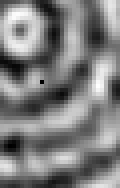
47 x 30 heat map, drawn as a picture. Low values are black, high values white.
Odd rows or columns: none. Rings: centred on the top left. Grain: blotchy. Average level on the scale: 50%. Lone odd cells: 1, lower than its neighbours. Ninth with the highest average: top left. Mirror symmetry: none.
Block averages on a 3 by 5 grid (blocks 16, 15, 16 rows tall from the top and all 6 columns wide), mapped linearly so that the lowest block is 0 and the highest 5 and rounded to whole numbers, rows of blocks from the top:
5 3 0 2 4 | 1 1 1 3 4 | 1 2 1 1 4
